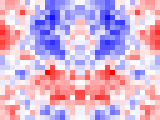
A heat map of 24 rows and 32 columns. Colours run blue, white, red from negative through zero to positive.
Mirror symmetry: left to right. Odd rows or columns: none. Grain: blotchy.
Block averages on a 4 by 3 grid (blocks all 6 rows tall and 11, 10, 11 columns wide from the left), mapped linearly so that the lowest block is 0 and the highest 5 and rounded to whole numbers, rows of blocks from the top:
2 0 2 / 3 1 3 / 4 5 4 / 4 5 4
